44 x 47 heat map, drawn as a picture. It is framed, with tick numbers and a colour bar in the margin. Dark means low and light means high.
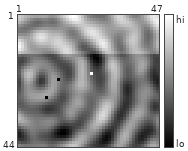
Rings: centred on the middle left. Grain: blotchy. Mirror symmetry: none. Histogram: bell-shaped. Lone odd cells: 3, 1 higher and 2 lower than their neighbours. Seam: horizontal, 30% of the way down, the top part higher.
